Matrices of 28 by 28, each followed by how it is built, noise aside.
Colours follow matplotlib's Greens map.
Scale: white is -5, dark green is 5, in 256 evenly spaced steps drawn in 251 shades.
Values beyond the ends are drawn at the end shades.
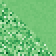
lower triangular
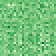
low rank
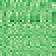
low rank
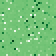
sparse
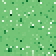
sparse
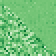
lower triangular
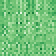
low rank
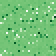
sparse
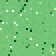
sparse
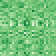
low rank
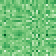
low rank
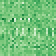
low rank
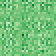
low rank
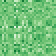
low rank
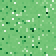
sparse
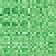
low rank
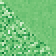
lower triangular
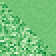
lower triangular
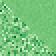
lower triangular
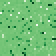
sparse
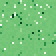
sparse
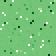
sparse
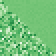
lower triangular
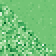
lower triangular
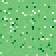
sparse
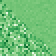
lower triangular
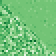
lower triangular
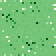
sparse
